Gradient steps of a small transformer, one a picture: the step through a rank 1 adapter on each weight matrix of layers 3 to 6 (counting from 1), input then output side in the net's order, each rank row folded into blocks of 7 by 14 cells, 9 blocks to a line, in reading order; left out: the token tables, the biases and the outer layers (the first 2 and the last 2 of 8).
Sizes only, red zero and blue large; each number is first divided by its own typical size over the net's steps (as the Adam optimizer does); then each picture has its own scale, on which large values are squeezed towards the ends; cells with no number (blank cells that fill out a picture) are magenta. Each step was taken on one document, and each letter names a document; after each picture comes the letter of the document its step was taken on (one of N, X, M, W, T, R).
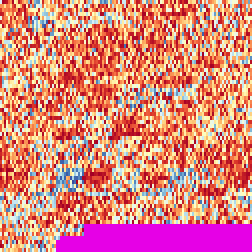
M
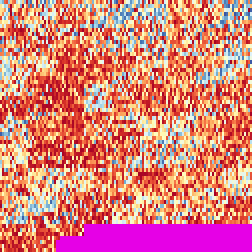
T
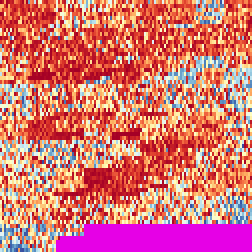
M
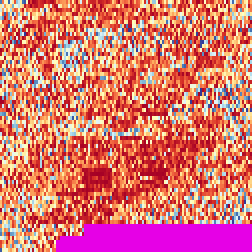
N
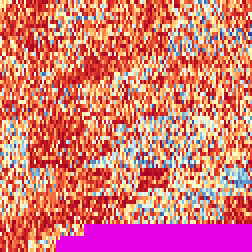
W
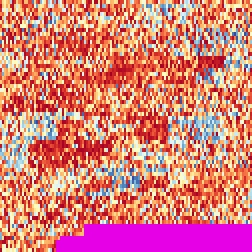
T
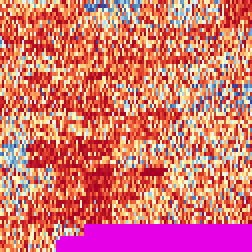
W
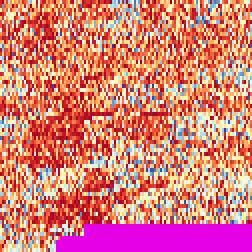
W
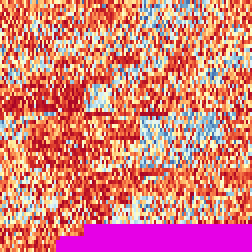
T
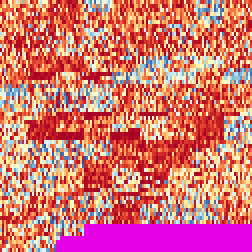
M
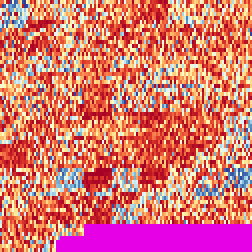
N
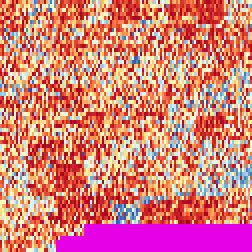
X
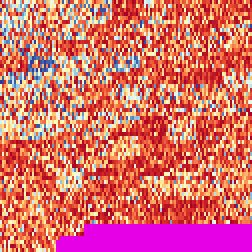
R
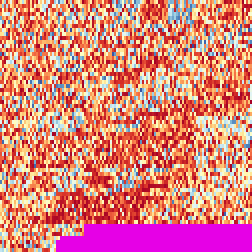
N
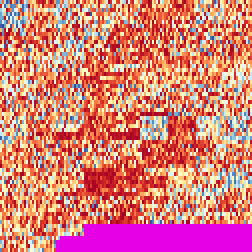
N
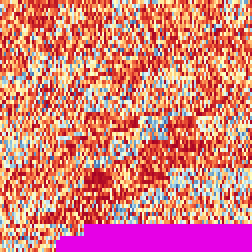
N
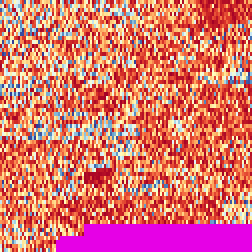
R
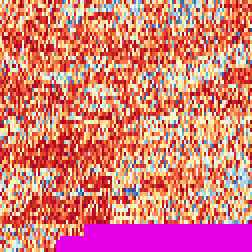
W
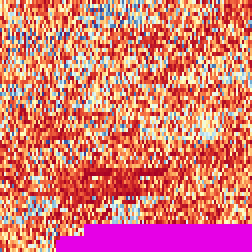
R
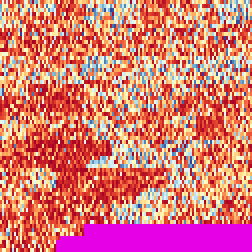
W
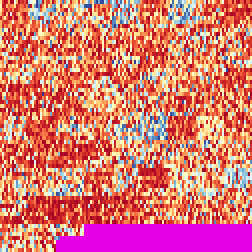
W
